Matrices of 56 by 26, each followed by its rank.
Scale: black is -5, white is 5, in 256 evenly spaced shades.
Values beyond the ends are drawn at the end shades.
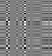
one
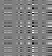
one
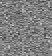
full rank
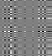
one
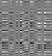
two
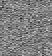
full rank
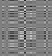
one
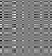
one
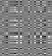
two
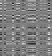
two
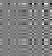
one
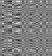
two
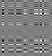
one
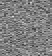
full rank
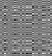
two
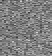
full rank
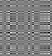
one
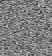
full rank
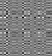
two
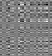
two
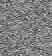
full rank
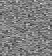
full rank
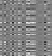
two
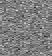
full rank
